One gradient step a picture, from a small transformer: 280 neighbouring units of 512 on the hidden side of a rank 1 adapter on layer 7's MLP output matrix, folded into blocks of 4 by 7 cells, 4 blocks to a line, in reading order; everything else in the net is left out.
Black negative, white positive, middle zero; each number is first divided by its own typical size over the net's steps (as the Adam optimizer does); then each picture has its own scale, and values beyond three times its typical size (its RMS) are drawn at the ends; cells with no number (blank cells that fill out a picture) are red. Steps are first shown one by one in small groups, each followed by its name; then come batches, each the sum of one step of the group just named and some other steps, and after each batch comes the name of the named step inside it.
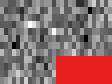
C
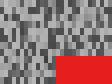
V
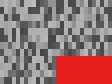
V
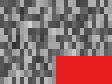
C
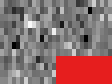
C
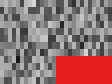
C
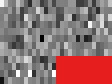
C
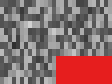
C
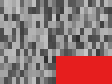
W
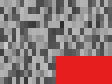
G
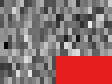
W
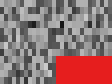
G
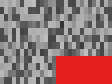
G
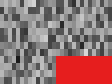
G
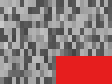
W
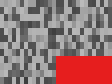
G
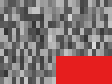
G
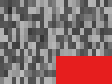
G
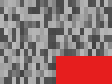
W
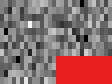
G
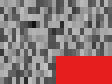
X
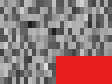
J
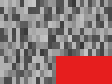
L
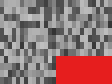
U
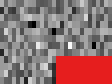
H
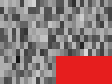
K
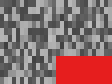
H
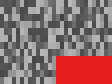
X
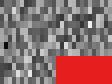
U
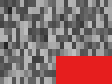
H
